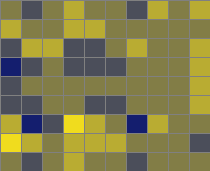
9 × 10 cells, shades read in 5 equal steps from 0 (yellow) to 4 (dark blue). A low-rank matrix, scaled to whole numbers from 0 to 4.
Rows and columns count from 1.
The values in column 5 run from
1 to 3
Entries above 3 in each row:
0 0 0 1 0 0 2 0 0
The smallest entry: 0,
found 2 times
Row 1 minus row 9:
0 0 0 0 0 0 0 -1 0 -1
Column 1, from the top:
2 1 3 4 3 3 1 0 2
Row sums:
19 17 19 25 20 23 20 15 21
